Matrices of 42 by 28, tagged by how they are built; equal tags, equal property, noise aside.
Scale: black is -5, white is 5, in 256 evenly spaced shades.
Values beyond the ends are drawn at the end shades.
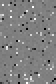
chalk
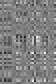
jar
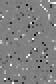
chalk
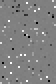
chalk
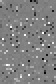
chalk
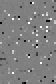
chalk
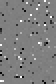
chalk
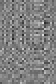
jar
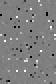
chalk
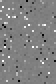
chalk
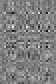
jar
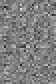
jar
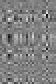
jar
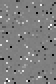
chalk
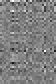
jar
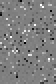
chalk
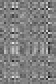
jar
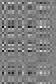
jar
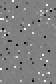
chalk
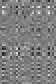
jar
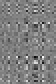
jar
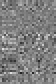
jar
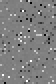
chalk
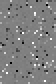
chalk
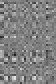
jar
